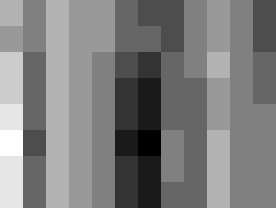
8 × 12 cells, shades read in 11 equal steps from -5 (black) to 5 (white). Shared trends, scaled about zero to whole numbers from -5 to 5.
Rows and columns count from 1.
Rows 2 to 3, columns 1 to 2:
1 0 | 3 -1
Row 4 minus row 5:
-1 0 0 0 0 0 0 0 0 0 0 -1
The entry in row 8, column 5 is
0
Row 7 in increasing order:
-4 -3 -1 -1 0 0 0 0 1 2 2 4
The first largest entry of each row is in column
1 3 1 1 1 1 1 1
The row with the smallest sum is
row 4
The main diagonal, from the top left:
2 0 2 1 0 -4 -4 -1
